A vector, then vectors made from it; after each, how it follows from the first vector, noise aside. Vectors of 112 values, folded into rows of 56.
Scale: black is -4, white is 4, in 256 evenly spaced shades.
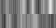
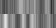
reversed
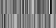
sign-scrambled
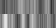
reversed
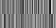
sign-scrambled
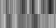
negated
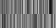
sign-scrambled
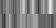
copied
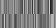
sign-scrambled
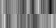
negated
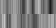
negated
